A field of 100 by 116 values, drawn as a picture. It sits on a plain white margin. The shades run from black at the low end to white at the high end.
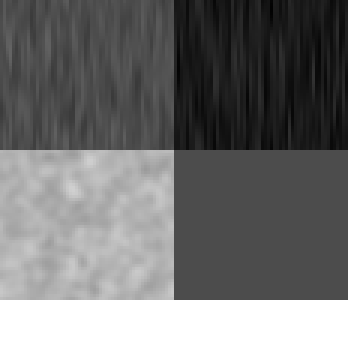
It is made of 2 by 2 panels. Panel 1,1: low, streaked downward, faint in contrast. Panel 1,2: very low, streaked downward, faint in contrast. Panel 2,1: high, blotchy, faint in contrast. Panel 2,2: low, flat.
